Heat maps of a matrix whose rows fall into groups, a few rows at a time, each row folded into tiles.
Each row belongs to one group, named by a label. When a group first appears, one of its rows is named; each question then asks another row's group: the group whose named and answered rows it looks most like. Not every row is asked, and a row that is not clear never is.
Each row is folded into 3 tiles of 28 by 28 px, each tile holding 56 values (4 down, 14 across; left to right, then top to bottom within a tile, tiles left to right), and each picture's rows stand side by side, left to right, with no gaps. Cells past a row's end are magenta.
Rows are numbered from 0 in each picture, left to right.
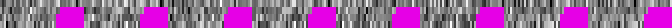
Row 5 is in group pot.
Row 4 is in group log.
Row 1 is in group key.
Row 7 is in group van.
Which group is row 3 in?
key
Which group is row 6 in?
van
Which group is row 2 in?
van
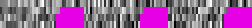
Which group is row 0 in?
key
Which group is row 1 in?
pot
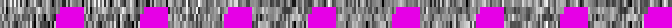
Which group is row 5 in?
van
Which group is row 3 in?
log
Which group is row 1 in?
pot
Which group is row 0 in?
pot
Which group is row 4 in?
van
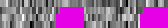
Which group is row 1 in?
log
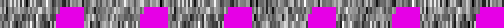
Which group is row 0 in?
pot
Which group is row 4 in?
log
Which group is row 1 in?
key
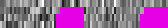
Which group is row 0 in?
key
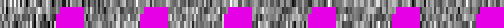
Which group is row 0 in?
pot
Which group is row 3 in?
log
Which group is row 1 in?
van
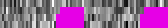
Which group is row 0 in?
van
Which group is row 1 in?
log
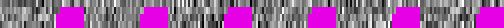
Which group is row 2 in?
pot
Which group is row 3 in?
key
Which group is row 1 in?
log
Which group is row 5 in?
key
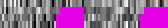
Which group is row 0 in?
pot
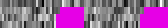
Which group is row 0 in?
log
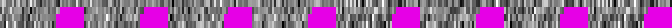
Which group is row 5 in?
log
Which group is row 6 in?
key
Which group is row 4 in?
pot
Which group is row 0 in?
log
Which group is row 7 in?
pot
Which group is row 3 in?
van
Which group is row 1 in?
van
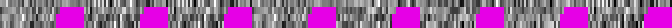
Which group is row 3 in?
van
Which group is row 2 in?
pot
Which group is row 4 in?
key
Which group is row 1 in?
pot
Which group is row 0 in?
van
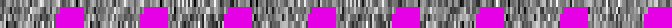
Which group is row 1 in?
key
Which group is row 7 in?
log
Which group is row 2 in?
pot
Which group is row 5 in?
log
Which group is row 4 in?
pot
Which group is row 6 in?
van
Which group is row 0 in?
key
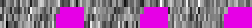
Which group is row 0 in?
key
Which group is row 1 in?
log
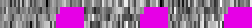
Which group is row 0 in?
van
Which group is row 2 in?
van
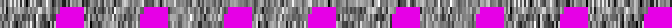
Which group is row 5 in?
log
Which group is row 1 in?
key
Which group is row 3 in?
key
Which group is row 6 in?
pot
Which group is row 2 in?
van
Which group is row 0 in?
pot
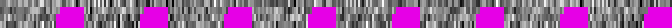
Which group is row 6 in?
key
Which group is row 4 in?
pot
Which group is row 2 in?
van
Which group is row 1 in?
pot
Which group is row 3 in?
log
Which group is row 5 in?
log
